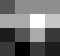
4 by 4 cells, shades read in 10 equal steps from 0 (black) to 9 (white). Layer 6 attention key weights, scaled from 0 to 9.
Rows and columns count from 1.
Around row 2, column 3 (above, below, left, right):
5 6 6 7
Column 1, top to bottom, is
3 6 1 2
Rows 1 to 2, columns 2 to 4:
5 5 5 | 6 9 7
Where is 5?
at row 1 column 2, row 1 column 3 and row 1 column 4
